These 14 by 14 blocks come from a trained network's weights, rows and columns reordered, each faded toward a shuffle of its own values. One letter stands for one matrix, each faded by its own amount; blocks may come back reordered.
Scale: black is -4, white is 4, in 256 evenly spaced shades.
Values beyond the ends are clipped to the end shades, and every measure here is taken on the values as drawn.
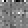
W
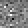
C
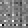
W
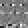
W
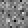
C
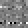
W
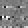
W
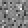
C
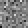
C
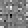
C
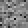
C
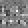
W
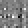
W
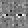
W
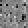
C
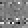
W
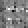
W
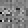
W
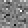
C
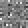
C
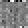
W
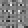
W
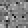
C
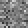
C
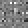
W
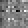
W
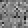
C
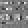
W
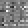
W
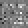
W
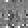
W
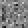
C
